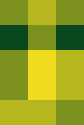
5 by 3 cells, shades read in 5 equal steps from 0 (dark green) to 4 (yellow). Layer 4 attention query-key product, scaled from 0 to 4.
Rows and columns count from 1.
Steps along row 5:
same down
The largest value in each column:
3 4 3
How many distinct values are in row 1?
2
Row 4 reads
2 4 3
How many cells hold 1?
0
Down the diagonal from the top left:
2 2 3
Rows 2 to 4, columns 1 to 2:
0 2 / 2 4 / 2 4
